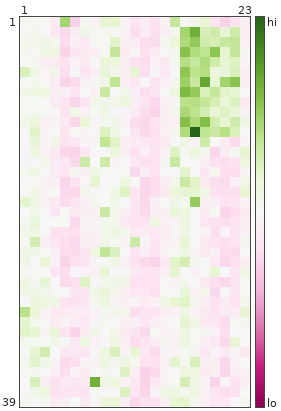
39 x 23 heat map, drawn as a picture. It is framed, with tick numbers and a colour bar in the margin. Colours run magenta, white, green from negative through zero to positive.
Odd patch: higher, in the top right. Roughest part: top right. Ninth with the highest average: top right. Histogram: skewed, a long tail of high values. Stripes: upright, repeating 3 times.
